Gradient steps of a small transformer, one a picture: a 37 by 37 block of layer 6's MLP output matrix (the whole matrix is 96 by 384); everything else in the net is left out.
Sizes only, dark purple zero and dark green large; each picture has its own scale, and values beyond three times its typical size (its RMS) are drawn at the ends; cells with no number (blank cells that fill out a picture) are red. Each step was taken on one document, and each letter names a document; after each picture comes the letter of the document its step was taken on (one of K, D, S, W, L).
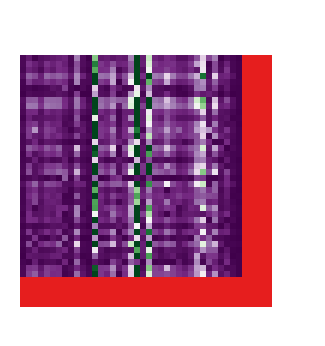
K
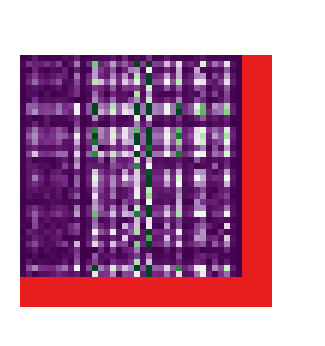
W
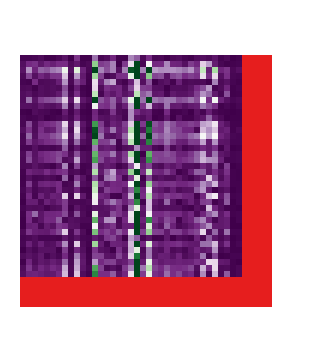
K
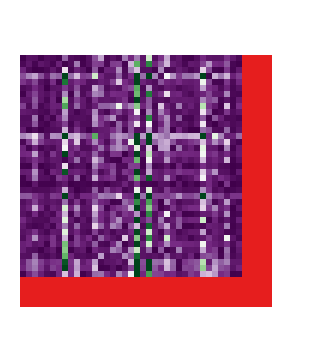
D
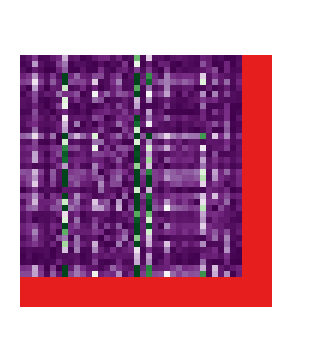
D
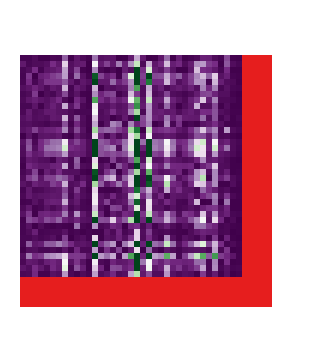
K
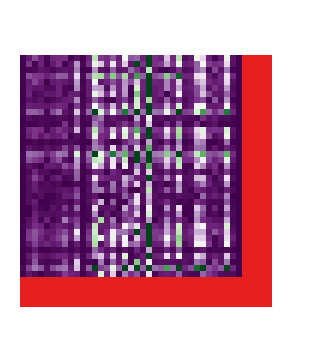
W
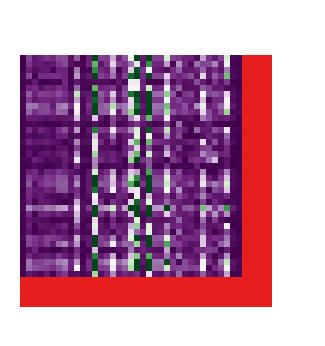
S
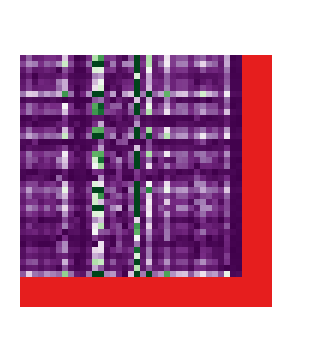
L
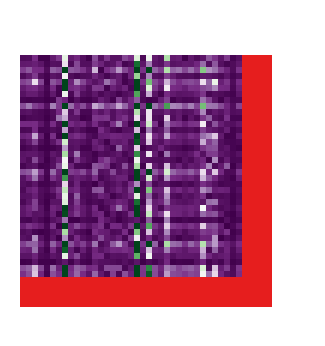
D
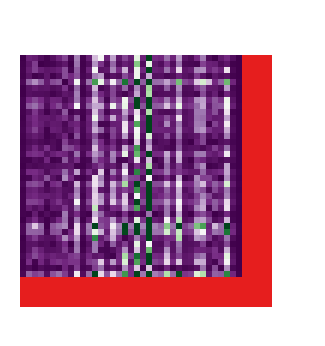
W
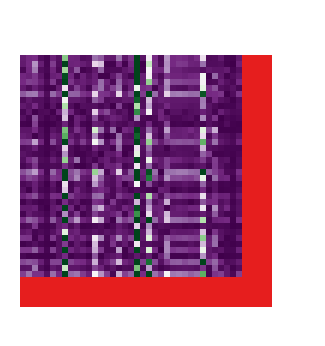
D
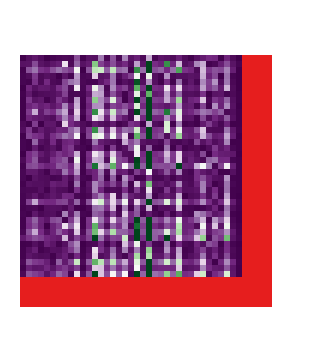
W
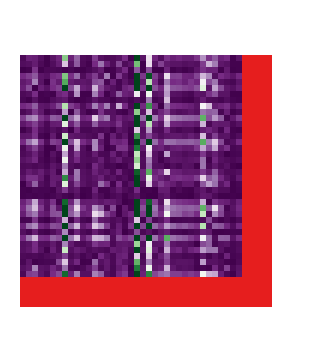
D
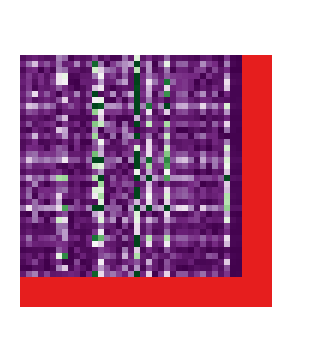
L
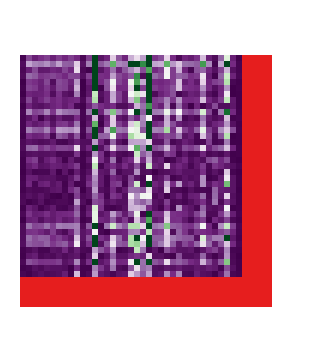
S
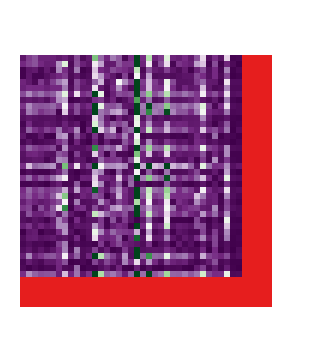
L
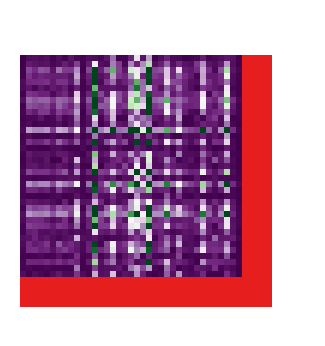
S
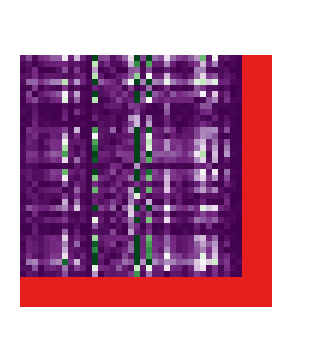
K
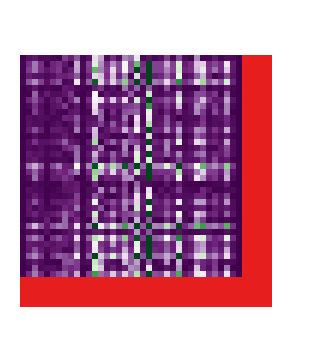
W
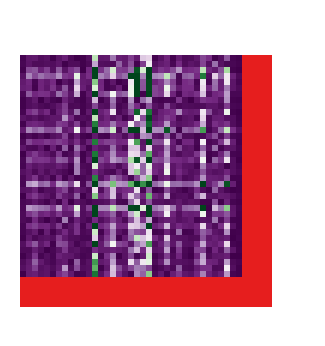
S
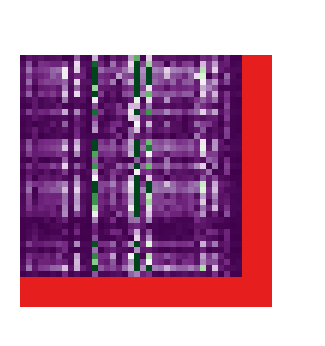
K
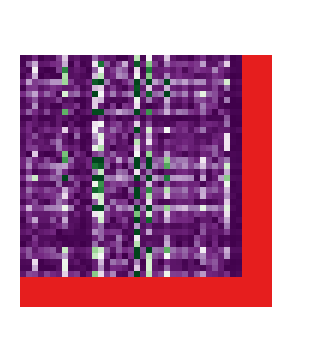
L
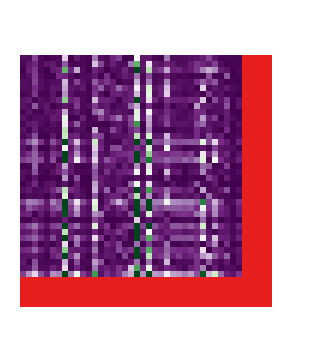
D
